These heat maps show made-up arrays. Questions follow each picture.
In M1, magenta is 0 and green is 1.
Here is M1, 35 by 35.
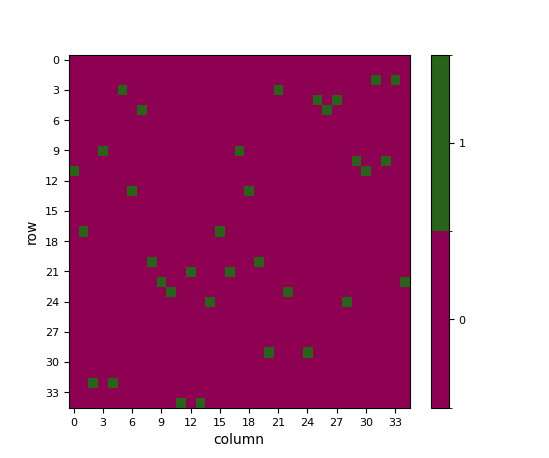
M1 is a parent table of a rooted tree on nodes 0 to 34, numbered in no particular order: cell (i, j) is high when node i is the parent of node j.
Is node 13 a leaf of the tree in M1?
no
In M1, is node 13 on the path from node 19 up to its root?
no
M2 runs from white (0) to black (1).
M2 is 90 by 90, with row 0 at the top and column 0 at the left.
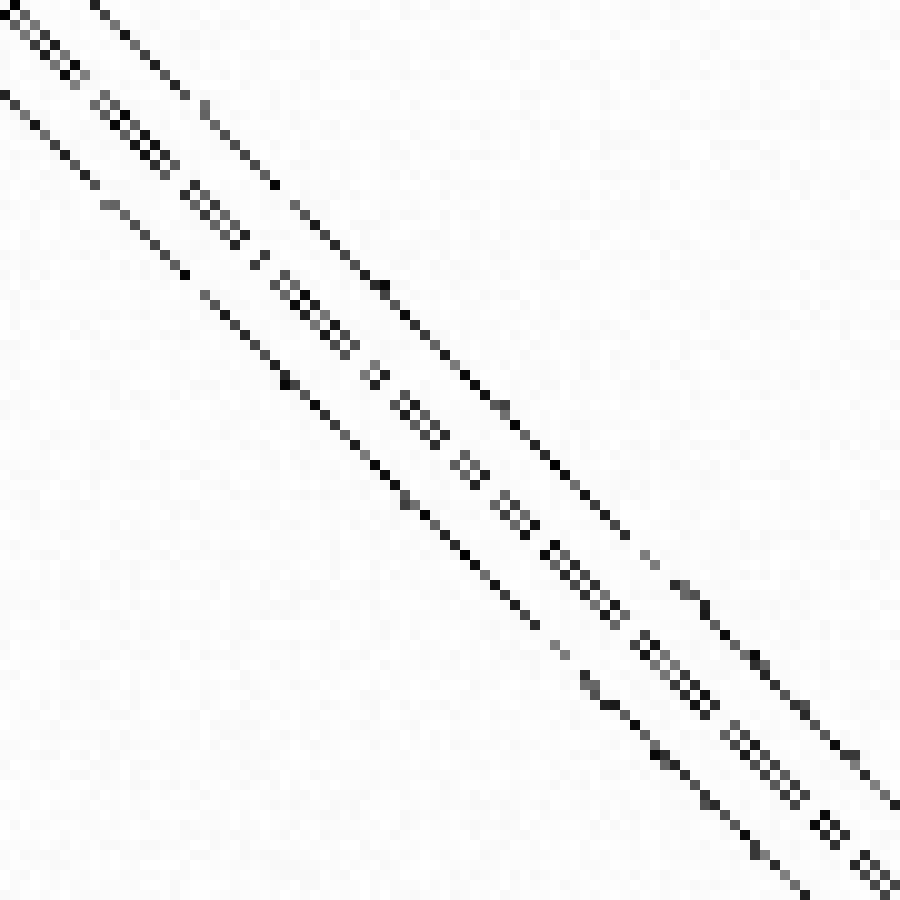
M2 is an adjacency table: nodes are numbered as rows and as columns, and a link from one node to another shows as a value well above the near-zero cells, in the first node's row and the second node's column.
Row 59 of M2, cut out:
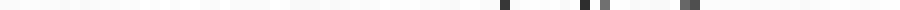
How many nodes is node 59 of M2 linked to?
5
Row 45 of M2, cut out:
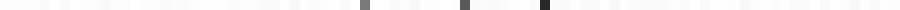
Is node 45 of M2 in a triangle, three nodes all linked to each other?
no
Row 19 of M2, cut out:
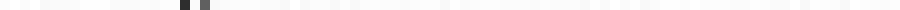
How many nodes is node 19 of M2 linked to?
2
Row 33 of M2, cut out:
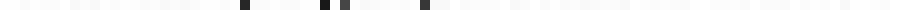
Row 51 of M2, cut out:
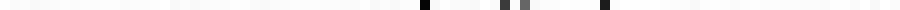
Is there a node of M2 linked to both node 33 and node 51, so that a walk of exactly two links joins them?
yes
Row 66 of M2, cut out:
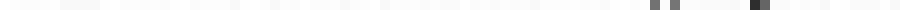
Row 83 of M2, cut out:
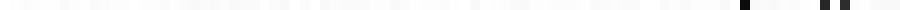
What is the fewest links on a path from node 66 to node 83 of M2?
3
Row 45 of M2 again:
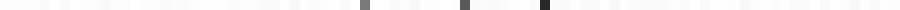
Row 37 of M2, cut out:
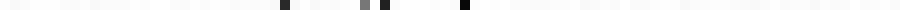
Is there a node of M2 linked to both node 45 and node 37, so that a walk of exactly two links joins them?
yes
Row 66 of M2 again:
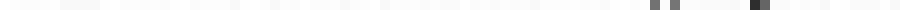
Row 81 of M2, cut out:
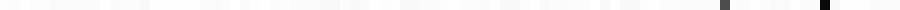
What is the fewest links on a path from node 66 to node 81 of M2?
5
